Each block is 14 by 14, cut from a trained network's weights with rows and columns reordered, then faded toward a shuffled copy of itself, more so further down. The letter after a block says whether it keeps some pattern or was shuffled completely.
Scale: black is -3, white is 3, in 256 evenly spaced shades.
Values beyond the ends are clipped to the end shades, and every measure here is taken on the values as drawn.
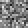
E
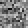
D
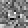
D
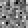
D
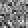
D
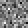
E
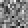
D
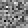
D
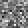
D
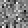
E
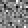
E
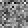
D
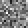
E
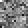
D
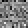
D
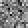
E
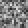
D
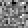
D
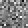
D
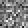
E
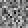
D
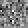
E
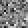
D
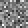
E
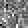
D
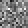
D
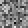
E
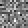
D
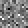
E
